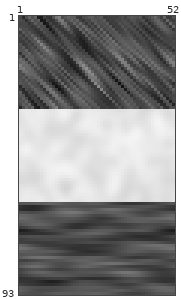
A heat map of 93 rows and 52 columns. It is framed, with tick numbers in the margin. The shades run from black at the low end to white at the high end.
The table splits into 3 rows of 1 panel. Panel 1,1: low, slanting down to the right. Panel 2,1: very high, blotchy, faint in contrast. Panel 3,1: low, streaked across.
